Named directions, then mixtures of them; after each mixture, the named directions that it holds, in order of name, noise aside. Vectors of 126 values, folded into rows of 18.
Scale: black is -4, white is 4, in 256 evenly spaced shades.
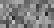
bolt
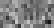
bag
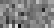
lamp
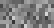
bolt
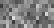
bolt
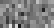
lamp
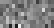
lamp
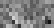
bag, bolt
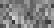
bag, bolt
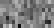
bag, lamp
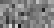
lamp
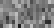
bag, lamp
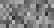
bolt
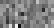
lamp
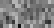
bag, lamp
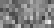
bag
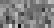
bag, lamp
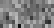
bag, lamp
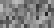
bag, bolt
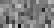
bag, lamp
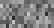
bolt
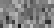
bag, lamp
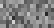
bolt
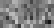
bag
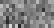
bolt, lamp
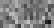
bag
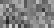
bolt, lamp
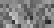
bag, bolt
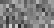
bolt, lamp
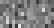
lamp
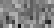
bag, lamp
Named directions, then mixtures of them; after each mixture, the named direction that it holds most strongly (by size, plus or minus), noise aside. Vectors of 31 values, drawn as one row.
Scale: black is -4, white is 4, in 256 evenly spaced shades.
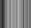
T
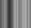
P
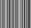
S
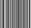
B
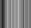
T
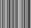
S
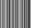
S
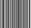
B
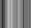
T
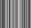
S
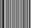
B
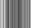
T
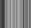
T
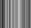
T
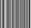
B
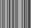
S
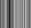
P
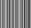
S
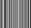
B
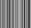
S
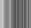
T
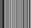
T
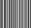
B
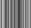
S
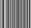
B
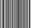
B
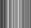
T
